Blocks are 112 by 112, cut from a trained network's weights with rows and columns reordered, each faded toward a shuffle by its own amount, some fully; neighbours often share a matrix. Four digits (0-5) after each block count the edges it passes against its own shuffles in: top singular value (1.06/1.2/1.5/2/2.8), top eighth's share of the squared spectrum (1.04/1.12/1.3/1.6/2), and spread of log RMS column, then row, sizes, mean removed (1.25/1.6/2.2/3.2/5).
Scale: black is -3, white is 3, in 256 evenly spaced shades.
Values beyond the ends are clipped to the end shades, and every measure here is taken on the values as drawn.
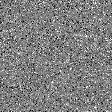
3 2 0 2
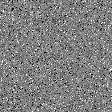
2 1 0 0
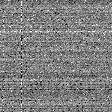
4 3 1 1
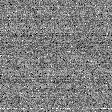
3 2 0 1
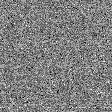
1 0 0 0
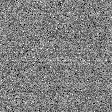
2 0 0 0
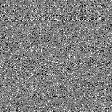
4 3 0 3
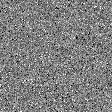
0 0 0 0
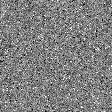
0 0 0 0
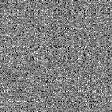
4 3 1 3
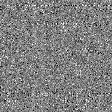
3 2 0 2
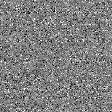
3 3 0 2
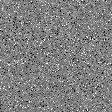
2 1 0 0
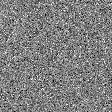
0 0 0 0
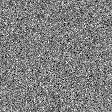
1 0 0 0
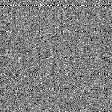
4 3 0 2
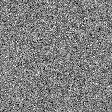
1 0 0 0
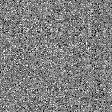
3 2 0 2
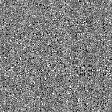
3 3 1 2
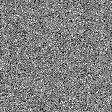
2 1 0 0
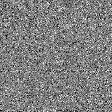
3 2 1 2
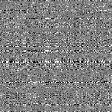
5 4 1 4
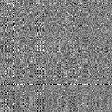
4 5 3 3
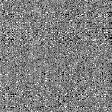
4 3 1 3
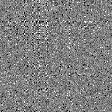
4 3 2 2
